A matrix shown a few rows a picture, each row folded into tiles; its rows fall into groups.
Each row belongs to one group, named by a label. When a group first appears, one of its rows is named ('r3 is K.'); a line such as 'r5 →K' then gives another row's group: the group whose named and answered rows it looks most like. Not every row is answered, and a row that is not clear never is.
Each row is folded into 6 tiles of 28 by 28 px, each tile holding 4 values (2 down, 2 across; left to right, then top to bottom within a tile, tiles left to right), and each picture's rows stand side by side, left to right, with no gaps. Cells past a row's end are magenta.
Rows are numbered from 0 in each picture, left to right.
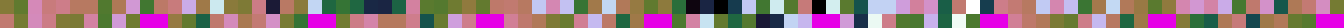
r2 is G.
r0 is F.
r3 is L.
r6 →L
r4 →G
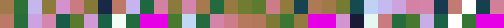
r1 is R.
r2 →F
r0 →F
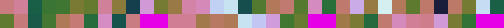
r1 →L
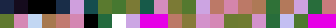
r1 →F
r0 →G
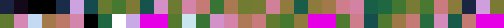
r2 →R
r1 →R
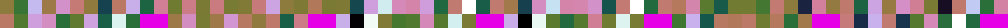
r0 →F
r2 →F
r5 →F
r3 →F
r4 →R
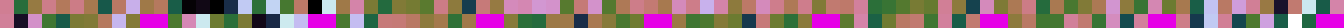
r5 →R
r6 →R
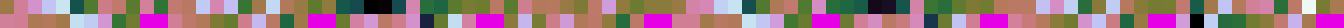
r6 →L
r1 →L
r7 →F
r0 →L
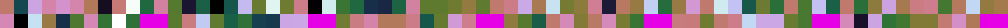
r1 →G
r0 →F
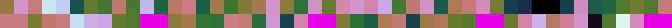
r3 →G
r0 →L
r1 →R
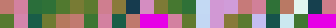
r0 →R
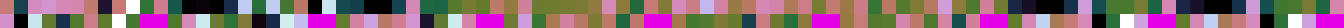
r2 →G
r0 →F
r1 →G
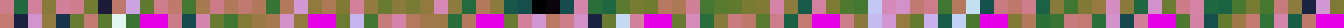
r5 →F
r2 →R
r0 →F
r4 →R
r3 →G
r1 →F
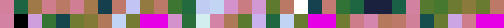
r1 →F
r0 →F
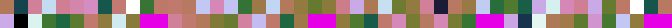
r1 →L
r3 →F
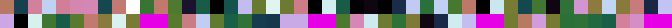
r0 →F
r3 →G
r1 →G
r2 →G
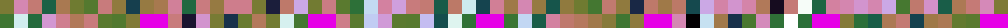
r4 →F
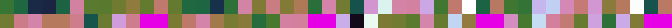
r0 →G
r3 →F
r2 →F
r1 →G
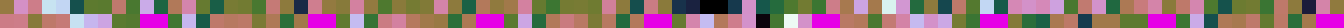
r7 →R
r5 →L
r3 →R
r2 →R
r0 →L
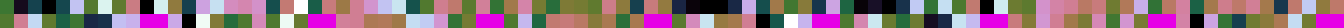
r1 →F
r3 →R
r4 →G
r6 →F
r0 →G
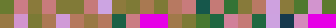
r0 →R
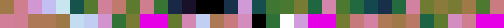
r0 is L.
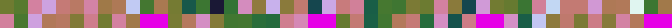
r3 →F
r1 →G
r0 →F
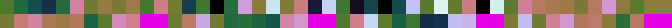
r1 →G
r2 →G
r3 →R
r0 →G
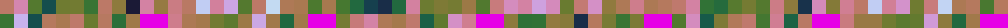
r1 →L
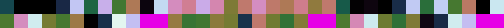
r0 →G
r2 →G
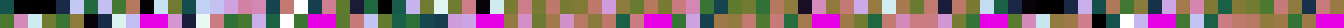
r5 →L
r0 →G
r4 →R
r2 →G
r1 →F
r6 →G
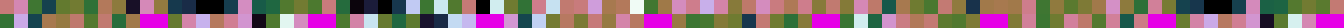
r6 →R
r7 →G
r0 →R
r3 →F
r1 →G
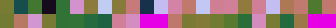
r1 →L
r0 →G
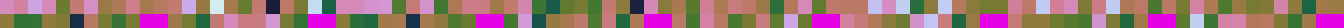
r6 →L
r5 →L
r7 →R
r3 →R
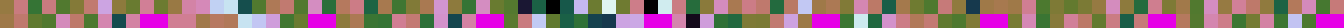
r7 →F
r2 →R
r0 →R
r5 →R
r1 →L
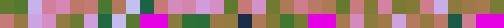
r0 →F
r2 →R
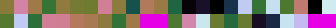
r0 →R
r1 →G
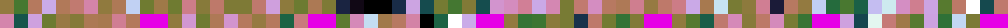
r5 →F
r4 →L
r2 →G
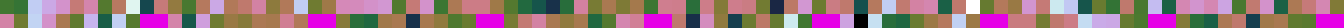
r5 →F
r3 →G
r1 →F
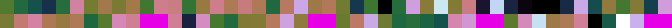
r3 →G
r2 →G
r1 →F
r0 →G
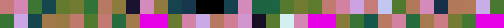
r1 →G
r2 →L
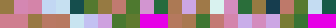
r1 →L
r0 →L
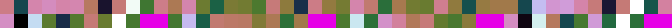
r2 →R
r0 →F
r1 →R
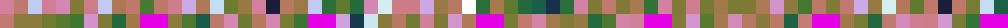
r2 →F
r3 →G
